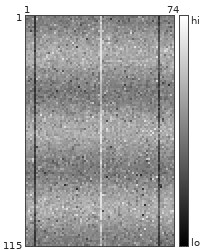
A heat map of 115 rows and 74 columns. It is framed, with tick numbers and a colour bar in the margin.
Columns 5, 38 and 67 differ from the columns beside them. Overall the values sit about 60% of the way up the scale. No overall slope runs across the table. Horizontal stripes repeat 3 times down the table.
